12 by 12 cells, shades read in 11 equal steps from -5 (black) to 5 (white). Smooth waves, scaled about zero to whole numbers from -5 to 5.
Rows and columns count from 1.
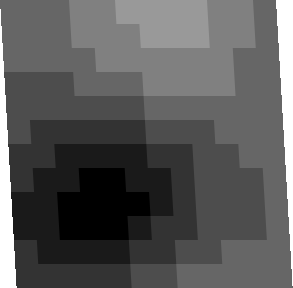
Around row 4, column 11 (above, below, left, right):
-1 -1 0 -1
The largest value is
1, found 7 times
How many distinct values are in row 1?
3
